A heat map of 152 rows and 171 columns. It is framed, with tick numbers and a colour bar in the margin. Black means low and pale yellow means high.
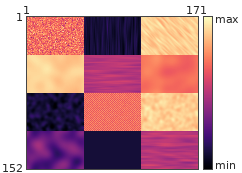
The table splits into 4 rows of 3 panels. Panel 1,1: high, fine-grained. Panel 1,2: very low, streaked downward, faint in contrast. Panel 1,3: very high, slanting down to the right, faint in contrast. Panel 2,1: very high, smooth, faint in contrast. Panel 2,2: middling, streaked across, faint in contrast. Panel 2,3: high, smooth, faint in contrast. Panel 3,1: very low, blotchy, faint in contrast. Panel 3,2: high, checkered. Panel 3,3: very high, blotchy, faint in contrast. Panel 4,1: low, smooth. Panel 4,2: very low, flat. Panel 4,3: middling, streaked across, faint in contrast.
